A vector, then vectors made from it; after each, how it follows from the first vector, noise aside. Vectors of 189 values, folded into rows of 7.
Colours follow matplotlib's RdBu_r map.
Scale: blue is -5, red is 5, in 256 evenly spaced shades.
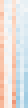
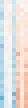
negated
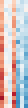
scaled up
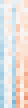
negated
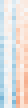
negated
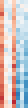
scaled up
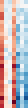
scaled up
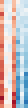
scaled up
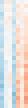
negated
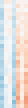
negated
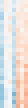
negated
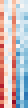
scaled up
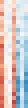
scaled up
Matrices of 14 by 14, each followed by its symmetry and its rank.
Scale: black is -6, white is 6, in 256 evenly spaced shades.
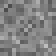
symmetric, full rank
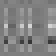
neither, rank one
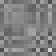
symmetric, rank two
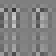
neither, rank one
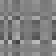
neither, rank one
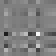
neither, rank one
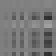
neither, rank one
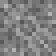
symmetric, full rank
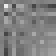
symmetric, rank two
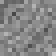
symmetric, full rank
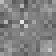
symmetric, rank three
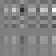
neither, rank one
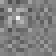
symmetric, rank three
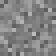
symmetric, full rank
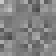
symmetric, rank two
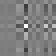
neither, rank one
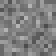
symmetric, full rank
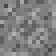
symmetric, full rank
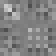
symmetric, rank three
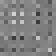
symmetric, rank two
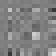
symmetric, rank two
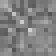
symmetric, rank three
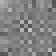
symmetric, rank three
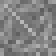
symmetric, full rank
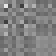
symmetric, rank two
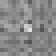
symmetric, rank two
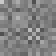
symmetric, rank three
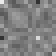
symmetric, rank three
